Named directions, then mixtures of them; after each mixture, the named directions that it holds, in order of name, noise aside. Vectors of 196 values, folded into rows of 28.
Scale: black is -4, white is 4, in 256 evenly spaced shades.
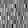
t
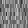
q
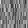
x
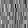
t, x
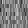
q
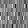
t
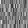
x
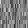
x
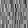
t, x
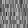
q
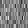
q, t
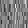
t, x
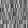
q, x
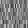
q, x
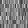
q, t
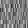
q, x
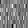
t, x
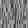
x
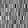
q, t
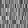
q, t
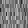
q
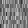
q
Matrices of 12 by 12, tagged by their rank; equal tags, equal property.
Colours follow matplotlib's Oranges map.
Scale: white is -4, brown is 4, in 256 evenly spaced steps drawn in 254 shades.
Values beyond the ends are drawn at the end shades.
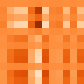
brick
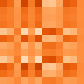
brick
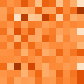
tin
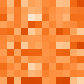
tin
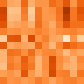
tin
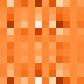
brick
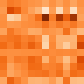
tin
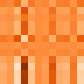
brick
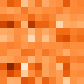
tin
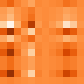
brick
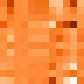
tin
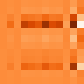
brick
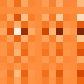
brick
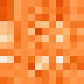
tin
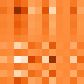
brick
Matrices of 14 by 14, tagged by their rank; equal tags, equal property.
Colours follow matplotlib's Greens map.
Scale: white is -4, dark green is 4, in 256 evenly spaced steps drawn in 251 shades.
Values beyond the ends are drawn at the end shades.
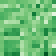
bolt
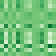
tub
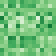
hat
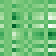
tub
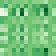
hat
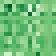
hat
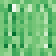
hat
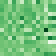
bolt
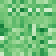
bolt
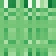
tub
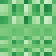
tub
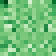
bolt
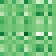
tub
